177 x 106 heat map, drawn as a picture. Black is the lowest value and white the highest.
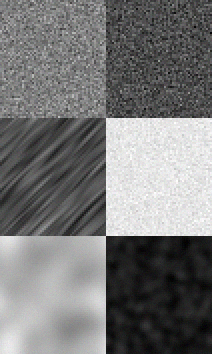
It is made of 3 by 2 panels. Panel 1,1: middling, fine-grained. Panel 1,2: low, fine-grained. Panel 2,1: low, slanting up to the right. Panel 2,2: very high, fine-grained, faint in contrast. Panel 3,1: high, smooth. Panel 3,2: very low, blotchy, faint in contrast.
